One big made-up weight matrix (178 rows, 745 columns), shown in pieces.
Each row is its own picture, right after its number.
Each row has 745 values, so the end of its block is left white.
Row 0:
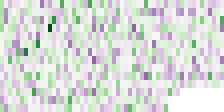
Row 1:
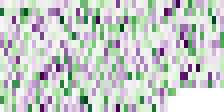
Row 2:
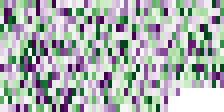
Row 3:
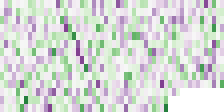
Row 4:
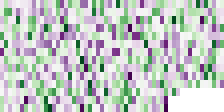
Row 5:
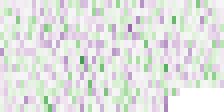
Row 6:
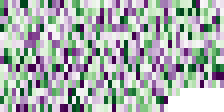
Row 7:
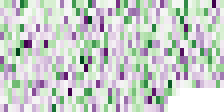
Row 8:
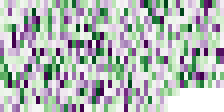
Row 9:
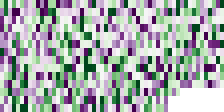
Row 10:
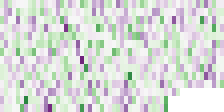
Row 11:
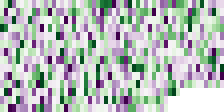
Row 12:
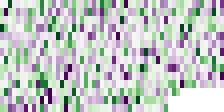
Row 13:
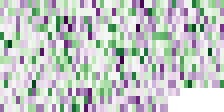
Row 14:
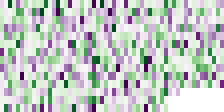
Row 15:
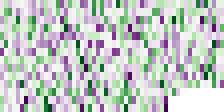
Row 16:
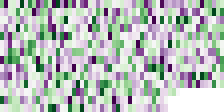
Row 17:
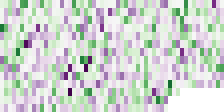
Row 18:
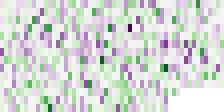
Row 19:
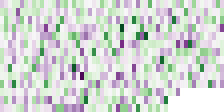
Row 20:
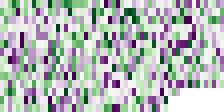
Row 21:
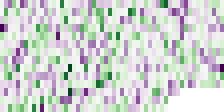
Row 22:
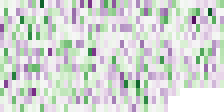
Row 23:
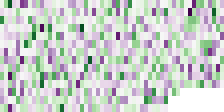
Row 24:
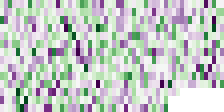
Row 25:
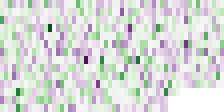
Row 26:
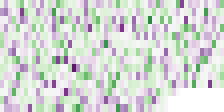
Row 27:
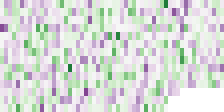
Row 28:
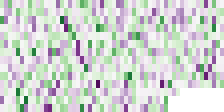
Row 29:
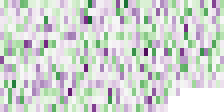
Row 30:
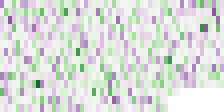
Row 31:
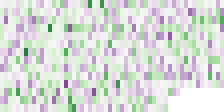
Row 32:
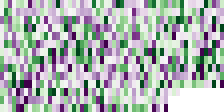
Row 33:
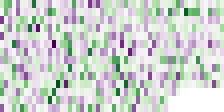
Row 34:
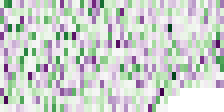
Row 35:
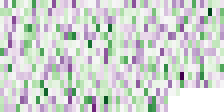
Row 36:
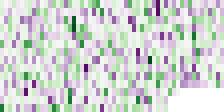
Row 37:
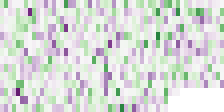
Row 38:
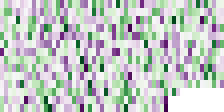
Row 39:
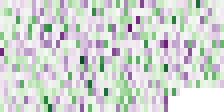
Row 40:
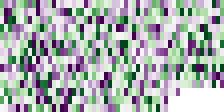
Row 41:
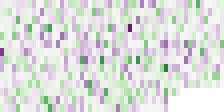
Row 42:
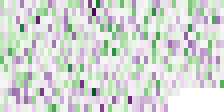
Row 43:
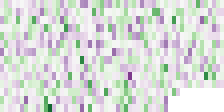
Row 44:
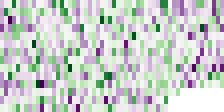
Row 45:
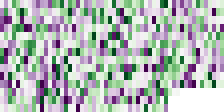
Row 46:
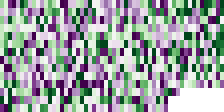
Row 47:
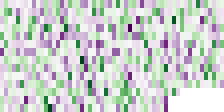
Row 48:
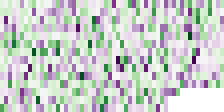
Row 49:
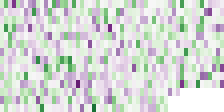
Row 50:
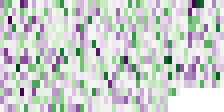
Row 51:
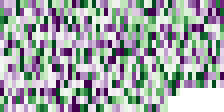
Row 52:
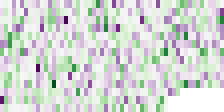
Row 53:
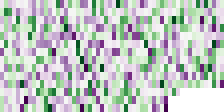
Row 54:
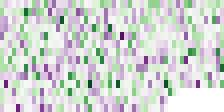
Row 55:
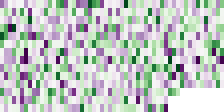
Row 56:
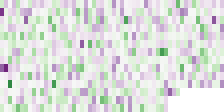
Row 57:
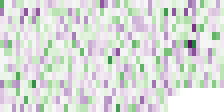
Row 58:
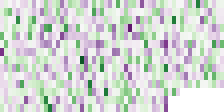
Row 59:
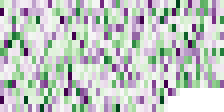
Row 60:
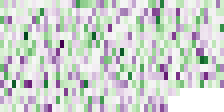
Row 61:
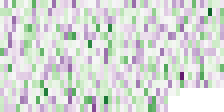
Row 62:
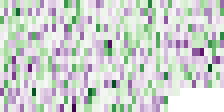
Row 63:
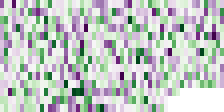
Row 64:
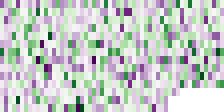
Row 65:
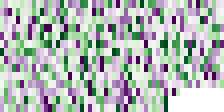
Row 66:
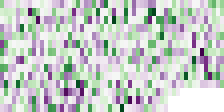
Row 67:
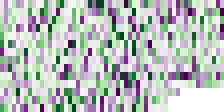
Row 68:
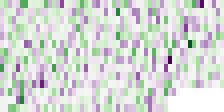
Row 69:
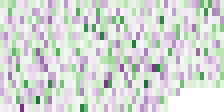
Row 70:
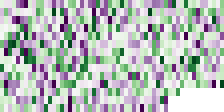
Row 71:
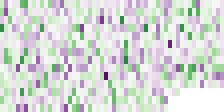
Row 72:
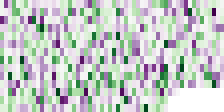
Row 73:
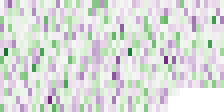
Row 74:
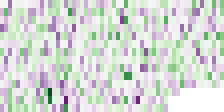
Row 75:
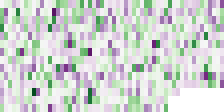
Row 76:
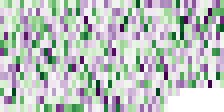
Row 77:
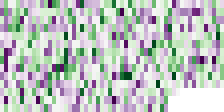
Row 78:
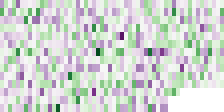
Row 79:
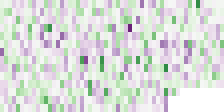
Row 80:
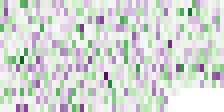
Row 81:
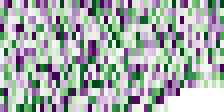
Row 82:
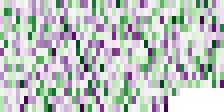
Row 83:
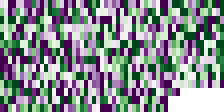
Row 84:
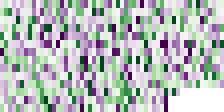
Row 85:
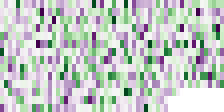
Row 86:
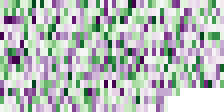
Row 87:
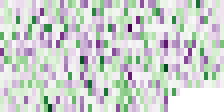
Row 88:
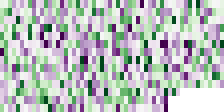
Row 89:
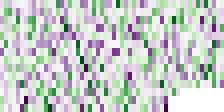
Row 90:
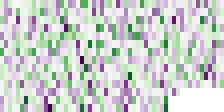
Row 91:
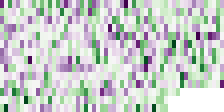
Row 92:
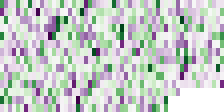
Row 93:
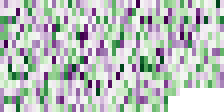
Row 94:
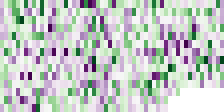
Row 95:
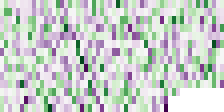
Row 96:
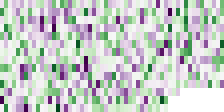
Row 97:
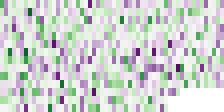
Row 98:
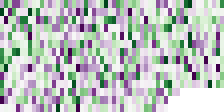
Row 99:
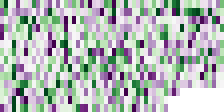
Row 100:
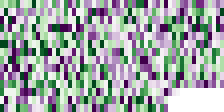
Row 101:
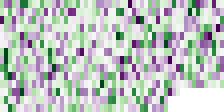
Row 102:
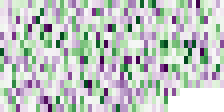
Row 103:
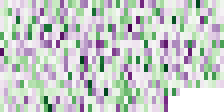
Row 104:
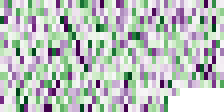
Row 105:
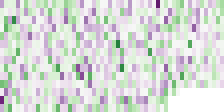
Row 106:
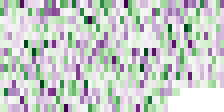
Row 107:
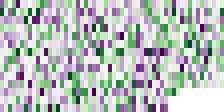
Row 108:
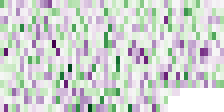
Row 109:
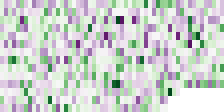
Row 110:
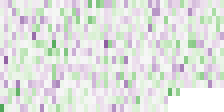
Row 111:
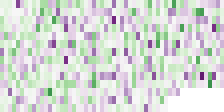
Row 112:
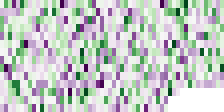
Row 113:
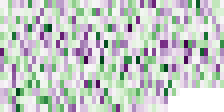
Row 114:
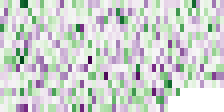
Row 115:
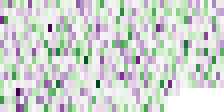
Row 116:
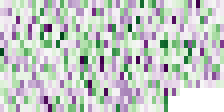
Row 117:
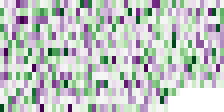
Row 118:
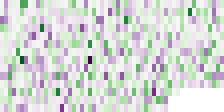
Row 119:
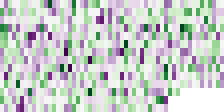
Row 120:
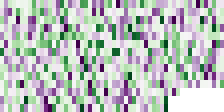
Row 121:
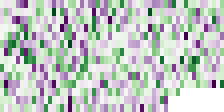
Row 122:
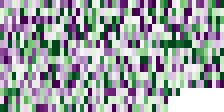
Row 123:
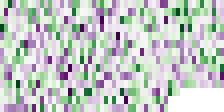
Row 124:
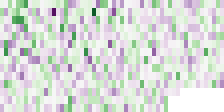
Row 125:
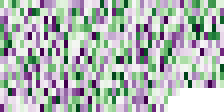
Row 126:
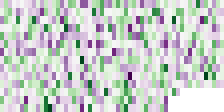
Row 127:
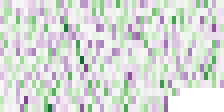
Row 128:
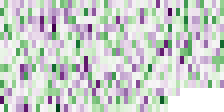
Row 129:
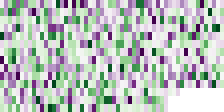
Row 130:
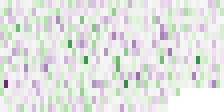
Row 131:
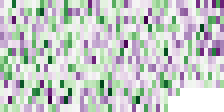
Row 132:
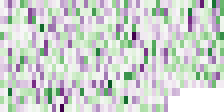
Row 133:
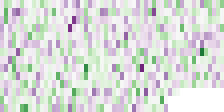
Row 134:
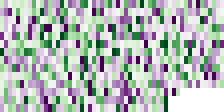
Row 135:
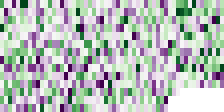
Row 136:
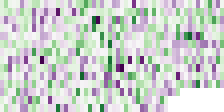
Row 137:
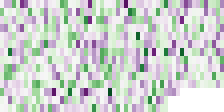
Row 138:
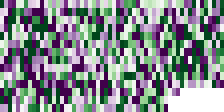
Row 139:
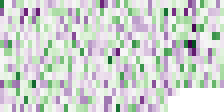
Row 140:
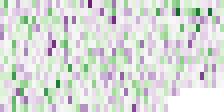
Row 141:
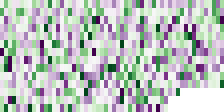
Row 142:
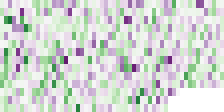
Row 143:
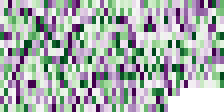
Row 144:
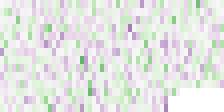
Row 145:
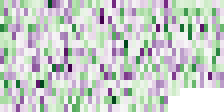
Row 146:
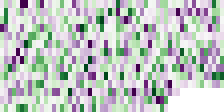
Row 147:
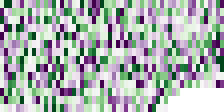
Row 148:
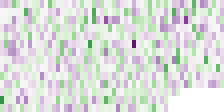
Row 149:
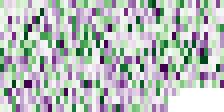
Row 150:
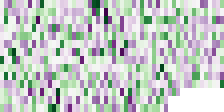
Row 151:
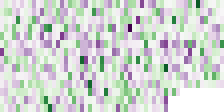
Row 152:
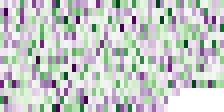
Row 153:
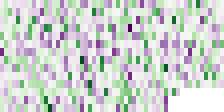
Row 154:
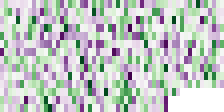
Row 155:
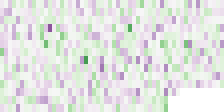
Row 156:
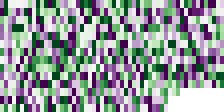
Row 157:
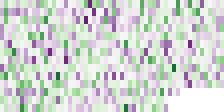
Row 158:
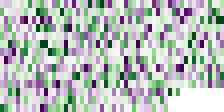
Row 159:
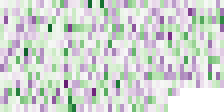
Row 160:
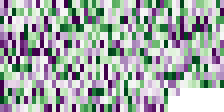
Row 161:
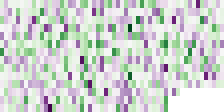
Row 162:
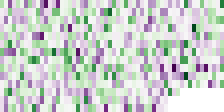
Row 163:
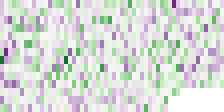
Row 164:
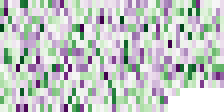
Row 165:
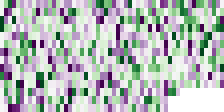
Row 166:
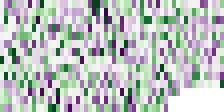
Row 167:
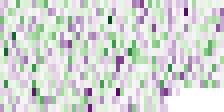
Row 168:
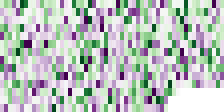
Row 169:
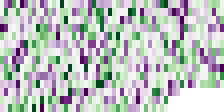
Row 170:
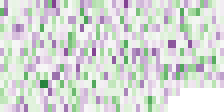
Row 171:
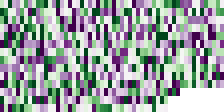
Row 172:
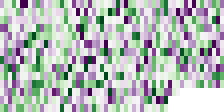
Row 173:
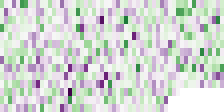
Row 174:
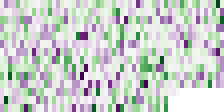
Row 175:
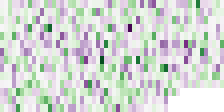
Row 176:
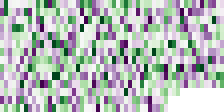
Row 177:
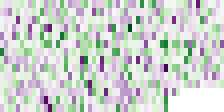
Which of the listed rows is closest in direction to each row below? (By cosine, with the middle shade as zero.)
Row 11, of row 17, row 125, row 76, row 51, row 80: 17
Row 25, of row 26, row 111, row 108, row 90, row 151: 151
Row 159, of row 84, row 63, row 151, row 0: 0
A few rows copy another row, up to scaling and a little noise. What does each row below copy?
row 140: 99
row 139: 57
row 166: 150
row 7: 168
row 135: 173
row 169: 21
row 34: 147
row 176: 156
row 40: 2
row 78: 107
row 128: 96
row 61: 35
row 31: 159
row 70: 121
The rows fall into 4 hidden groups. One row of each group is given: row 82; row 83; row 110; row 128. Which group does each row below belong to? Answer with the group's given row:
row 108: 110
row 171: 110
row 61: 128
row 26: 128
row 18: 82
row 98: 128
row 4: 82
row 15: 82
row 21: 83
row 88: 82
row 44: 83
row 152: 128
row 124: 110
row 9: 110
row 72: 83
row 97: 83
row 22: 110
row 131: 83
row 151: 82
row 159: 110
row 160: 128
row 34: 83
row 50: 83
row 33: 110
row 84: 82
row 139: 128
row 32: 82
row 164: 83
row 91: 110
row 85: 110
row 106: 83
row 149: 82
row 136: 128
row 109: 128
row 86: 128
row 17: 83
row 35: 128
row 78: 128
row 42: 110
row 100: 128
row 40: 83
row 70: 110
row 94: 110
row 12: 83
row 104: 82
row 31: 110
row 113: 82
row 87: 82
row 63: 110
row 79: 82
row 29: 83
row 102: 82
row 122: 110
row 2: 83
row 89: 82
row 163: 83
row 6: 83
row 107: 128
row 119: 83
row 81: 83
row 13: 110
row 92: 128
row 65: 82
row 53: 82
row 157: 110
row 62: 110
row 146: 83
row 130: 110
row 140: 110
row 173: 83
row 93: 128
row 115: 82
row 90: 82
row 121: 110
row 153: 82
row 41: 82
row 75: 110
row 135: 83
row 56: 128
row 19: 128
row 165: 83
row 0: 110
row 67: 110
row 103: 82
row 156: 83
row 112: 83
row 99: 110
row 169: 83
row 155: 82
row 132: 83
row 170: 83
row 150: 110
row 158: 110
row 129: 128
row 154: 82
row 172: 83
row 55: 83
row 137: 83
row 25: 82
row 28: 82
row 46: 83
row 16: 128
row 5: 82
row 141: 128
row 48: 128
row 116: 82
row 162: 110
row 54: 128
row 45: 83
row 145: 83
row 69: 128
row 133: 110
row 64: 128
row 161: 82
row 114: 83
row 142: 83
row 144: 82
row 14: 110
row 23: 83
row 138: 83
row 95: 82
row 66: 110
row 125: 110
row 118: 83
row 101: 83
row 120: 82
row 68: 83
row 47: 82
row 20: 128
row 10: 82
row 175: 82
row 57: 128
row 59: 128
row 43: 82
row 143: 83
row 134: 82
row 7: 83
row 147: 83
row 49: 128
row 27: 83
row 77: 83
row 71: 83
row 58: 82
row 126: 82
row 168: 83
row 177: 82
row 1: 128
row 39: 82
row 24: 82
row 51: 110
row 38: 82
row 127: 82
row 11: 83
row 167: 110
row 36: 110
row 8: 128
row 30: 83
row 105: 128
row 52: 128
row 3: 82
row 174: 128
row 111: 110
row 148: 128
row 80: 83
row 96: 128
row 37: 110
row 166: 110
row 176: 83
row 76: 128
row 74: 83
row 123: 83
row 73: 110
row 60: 82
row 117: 110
